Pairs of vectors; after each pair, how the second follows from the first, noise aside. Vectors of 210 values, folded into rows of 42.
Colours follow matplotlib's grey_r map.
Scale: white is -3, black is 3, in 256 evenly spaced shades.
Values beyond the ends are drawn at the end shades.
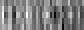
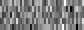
shuffled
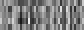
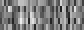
negated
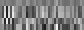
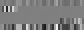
partly zeroed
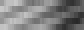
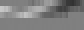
partly zeroed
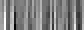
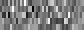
shuffled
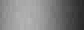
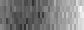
negated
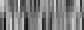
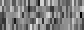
shuffled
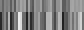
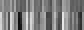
negated
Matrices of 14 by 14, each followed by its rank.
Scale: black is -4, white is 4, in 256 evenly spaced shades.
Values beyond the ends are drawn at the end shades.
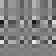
one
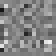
three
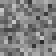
full rank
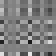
one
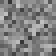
full rank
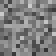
full rank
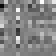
three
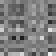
two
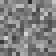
full rank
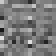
three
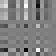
one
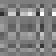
one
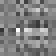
two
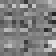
three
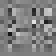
two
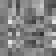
two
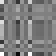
one
